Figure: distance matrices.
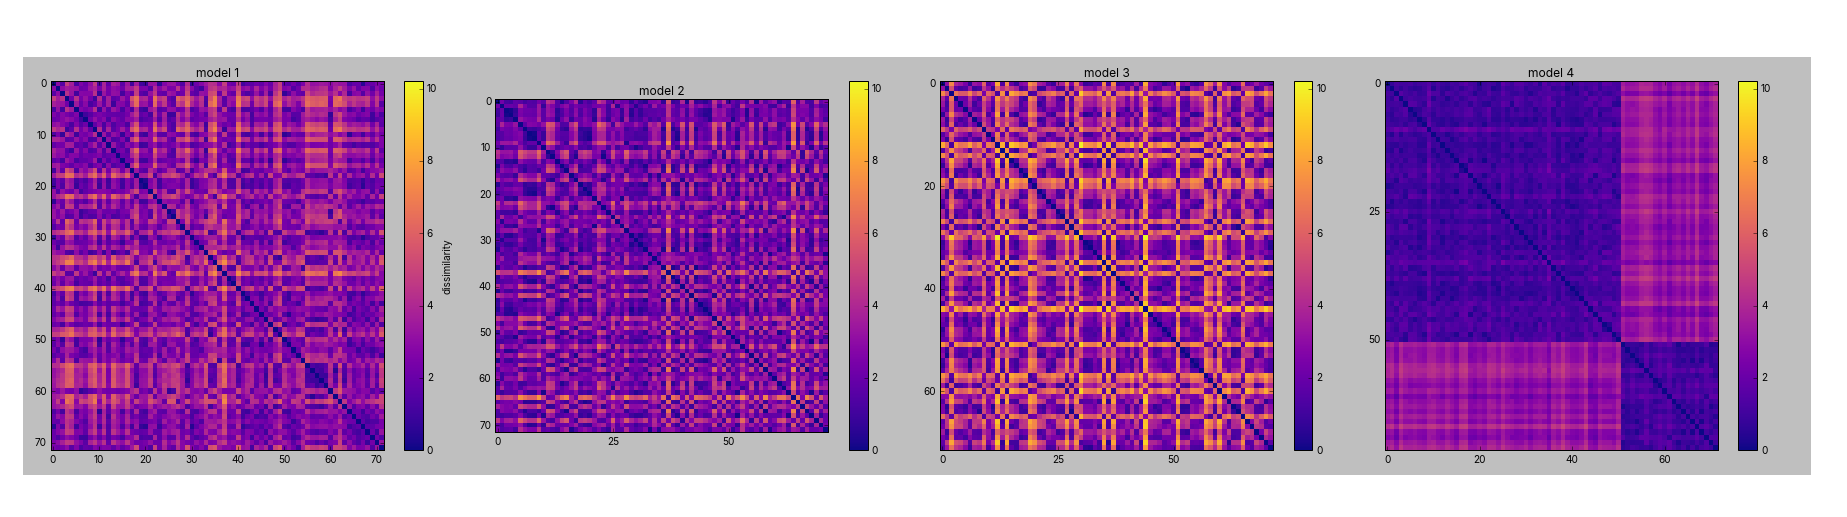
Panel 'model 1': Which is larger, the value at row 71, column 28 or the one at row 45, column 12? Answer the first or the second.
the first
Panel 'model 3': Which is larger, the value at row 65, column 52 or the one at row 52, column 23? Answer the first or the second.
the first
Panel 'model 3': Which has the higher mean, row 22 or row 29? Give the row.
29
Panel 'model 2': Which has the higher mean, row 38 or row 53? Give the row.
53
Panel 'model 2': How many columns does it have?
72
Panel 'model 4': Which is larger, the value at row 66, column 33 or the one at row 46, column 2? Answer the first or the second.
the first
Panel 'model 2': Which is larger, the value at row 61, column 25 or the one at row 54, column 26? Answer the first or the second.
the second
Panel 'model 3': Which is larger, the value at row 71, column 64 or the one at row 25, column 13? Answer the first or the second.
the second
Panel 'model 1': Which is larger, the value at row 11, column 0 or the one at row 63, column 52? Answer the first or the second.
the first
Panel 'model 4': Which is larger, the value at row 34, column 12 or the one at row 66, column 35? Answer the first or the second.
the second
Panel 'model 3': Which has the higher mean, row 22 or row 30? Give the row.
30
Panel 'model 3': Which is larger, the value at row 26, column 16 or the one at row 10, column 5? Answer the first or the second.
the first
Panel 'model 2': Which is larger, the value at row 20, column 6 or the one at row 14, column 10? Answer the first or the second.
the second
